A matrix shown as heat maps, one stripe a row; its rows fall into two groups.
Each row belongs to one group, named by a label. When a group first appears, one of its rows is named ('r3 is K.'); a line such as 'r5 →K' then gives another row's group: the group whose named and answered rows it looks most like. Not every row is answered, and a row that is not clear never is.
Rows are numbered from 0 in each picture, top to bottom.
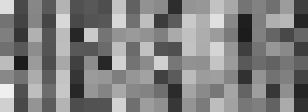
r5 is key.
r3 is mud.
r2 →key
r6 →key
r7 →mud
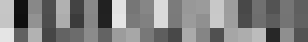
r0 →mud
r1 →mud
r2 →key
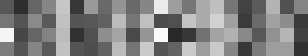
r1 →mud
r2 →mud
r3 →mud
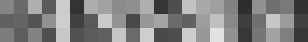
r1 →mud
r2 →mud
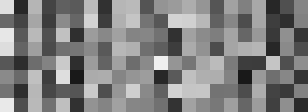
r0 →key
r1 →key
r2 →key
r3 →key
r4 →mud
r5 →key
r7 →key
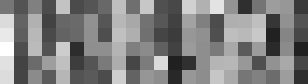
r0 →mud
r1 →key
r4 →mud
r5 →mud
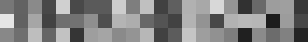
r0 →mud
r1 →key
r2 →key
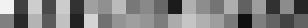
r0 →key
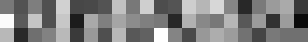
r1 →key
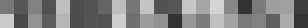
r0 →mud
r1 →mud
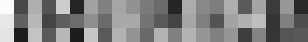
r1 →key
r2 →key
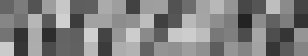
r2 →key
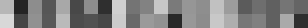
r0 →mud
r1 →mud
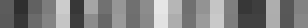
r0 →mud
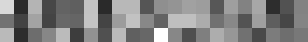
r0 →key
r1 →key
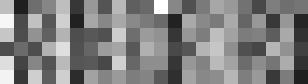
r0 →mud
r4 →mud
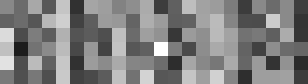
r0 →key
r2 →mud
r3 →mud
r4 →key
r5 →mud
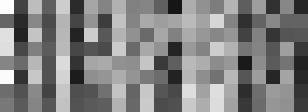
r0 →key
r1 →mud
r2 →key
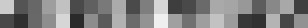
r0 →mud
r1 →mud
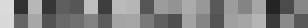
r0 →key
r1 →key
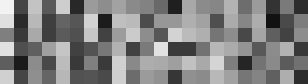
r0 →key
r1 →key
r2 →key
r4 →mud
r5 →mud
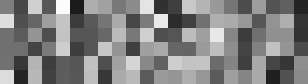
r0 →key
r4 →key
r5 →key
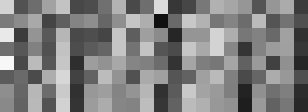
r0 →mud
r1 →key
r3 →mud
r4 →key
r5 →mud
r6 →key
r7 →key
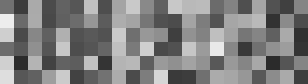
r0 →key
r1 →key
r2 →mud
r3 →mud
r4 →key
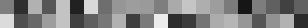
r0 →key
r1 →mud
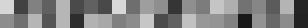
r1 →key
